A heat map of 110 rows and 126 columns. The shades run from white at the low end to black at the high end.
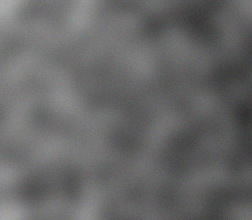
No single row or column stands out from its neighbours. There are no regular stripes. There is an overall slope up to the right. The texture varies smoothly and slowly.
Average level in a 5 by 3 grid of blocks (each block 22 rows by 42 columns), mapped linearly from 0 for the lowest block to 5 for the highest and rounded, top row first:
0 2 5
1 2 5
1 3 5
1 3 5
2 3 5
